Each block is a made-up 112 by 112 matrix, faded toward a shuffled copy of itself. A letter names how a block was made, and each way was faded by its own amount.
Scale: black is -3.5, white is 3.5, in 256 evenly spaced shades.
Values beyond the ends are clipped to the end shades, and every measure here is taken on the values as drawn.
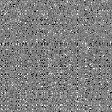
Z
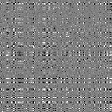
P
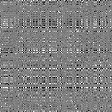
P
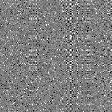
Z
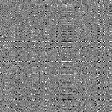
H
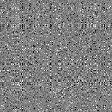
Z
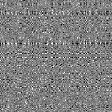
H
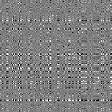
P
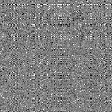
H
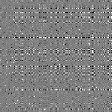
P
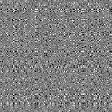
H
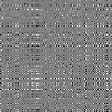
P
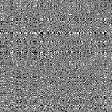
H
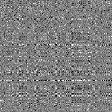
H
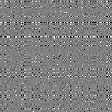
P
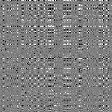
P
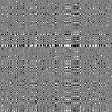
P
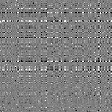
P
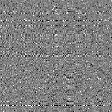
H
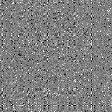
Z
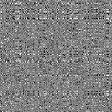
H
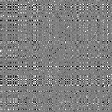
P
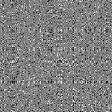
Z
